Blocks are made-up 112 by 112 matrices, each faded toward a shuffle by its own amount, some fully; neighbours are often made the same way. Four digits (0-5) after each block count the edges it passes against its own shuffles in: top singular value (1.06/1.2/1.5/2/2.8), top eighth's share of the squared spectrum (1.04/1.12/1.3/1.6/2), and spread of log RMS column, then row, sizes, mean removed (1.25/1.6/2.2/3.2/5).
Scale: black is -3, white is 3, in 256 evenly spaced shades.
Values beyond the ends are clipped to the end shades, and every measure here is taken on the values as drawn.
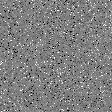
2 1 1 0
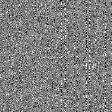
2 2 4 0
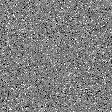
0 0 0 0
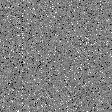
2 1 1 0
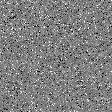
0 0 0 0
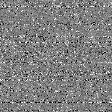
2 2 0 3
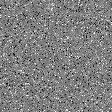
0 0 0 0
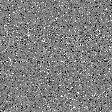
1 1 0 1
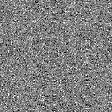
4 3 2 1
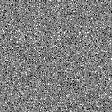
3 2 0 1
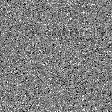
3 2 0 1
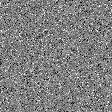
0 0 0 0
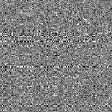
5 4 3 3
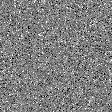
2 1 0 0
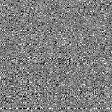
4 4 2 3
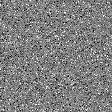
3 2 0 1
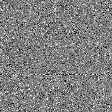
3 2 1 2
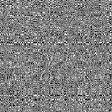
5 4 3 3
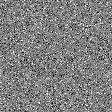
2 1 0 1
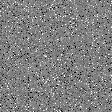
2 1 0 0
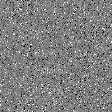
3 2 1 0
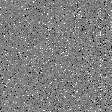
3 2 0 0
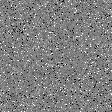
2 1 0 0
